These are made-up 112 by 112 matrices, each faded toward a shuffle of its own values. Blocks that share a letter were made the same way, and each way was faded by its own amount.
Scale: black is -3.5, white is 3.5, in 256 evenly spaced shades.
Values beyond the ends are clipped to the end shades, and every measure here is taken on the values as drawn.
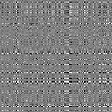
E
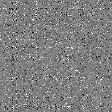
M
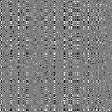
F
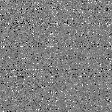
M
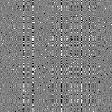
F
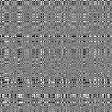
E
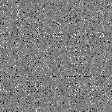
M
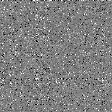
M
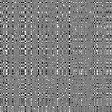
F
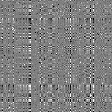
F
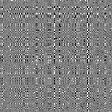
F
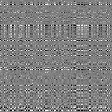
E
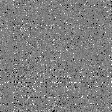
M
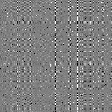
F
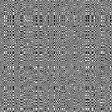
F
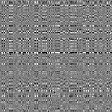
E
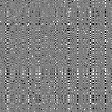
F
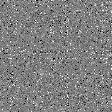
M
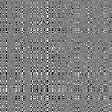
F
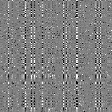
F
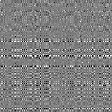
E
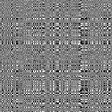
E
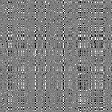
F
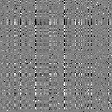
F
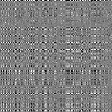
E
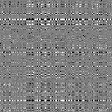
E
